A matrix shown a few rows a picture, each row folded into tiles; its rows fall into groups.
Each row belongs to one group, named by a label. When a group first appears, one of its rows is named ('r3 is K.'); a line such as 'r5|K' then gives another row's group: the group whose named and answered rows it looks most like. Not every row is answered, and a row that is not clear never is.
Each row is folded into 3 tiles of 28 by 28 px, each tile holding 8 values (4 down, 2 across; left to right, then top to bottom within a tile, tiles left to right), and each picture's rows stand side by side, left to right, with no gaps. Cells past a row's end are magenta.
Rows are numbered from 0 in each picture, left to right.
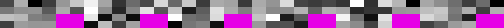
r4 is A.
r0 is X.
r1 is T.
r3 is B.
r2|A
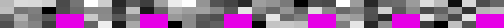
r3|X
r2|B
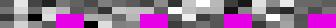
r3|B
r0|X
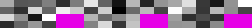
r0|A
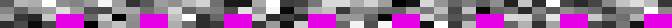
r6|A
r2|B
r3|T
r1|X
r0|A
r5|T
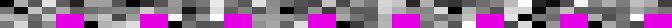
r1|X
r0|A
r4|A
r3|T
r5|T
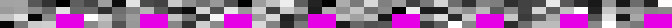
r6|A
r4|B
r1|A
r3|B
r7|X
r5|X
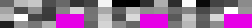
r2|X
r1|X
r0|B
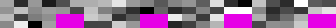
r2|A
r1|B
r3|A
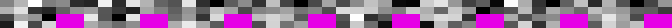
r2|X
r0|B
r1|A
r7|X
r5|B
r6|T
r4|B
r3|X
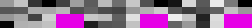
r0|X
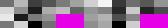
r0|T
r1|T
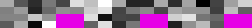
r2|X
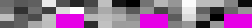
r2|B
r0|A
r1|X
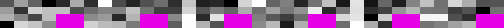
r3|T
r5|B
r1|X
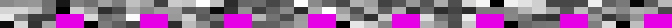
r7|T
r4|X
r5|A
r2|B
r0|B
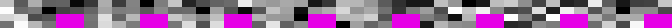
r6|A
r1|X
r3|B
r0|B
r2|T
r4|B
